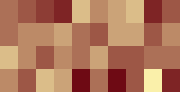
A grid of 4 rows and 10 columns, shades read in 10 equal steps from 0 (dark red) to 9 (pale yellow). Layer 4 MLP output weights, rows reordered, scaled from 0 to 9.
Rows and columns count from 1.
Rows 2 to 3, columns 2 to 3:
5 5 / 5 3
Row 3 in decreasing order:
7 6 5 5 4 4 4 3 3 3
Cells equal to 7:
4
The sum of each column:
20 16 17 18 15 18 15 19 17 13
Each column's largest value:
7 5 7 6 7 6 6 7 9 5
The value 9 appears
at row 4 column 9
